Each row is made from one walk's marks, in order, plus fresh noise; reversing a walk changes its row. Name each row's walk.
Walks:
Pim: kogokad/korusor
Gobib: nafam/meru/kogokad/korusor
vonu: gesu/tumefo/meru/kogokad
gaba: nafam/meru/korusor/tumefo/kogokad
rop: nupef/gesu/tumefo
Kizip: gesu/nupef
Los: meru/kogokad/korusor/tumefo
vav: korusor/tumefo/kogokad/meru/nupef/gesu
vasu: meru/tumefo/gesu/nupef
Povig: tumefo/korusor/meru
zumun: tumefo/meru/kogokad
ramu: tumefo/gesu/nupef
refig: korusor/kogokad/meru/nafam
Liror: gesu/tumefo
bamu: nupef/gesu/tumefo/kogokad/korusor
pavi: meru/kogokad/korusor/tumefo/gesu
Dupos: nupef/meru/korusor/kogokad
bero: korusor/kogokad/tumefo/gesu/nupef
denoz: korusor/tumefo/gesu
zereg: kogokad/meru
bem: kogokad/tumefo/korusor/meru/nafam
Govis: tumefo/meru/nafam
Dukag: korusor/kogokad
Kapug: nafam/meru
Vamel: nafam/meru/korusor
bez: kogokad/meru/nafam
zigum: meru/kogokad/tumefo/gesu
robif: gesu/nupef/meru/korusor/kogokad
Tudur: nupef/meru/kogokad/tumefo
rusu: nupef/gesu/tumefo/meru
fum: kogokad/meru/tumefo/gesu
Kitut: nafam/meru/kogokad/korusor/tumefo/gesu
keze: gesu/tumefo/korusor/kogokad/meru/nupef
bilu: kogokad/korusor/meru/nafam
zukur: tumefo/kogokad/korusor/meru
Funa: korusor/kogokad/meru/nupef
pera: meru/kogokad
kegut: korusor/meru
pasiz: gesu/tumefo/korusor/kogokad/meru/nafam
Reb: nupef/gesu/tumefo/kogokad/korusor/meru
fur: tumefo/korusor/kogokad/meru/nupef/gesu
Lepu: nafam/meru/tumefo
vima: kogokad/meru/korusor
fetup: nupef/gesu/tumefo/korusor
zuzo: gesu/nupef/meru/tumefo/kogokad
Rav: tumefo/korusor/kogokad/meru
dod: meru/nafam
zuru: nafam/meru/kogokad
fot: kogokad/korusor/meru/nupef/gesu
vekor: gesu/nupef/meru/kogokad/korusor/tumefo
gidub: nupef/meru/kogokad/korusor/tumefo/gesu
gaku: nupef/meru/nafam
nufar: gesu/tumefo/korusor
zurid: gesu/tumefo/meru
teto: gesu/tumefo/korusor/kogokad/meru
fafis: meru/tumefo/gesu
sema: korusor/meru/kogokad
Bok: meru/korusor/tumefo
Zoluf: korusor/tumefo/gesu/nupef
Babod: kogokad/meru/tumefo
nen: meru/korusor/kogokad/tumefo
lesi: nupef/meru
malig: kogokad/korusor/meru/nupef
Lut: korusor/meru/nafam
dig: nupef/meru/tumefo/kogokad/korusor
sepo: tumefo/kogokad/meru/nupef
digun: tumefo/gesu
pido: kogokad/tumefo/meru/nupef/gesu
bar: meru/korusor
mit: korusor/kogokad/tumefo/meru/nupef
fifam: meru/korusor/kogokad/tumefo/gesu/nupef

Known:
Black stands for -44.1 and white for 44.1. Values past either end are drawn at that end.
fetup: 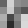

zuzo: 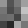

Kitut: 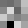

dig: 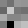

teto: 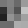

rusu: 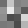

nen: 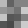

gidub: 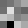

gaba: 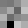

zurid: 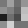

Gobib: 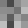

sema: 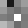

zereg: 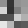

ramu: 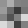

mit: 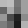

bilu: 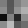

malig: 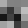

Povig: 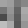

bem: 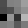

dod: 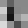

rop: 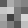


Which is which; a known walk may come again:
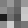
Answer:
zurid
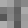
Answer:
Povig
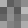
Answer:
Rav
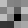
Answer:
fifam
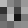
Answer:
fur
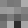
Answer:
refig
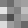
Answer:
Kapug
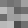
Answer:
denoz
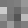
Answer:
fafis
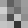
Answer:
Dukag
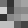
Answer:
bez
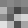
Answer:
digun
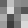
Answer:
fetup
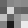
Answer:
bamu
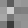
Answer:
Tudur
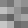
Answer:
lesi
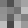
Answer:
Gobib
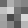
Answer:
rop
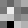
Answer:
gidub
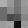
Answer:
Funa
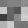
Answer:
Liror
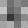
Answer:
bar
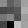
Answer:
vekor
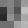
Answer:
teto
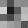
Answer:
Kizip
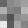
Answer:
Vamel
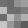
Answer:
Govis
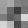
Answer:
ramu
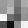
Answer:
pavi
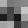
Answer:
malig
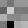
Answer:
dig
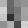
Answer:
pera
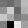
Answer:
Kitut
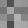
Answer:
Dupos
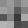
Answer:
Zoluf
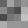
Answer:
nufar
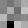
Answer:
gaba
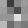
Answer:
zumun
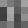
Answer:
vav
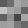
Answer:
gaku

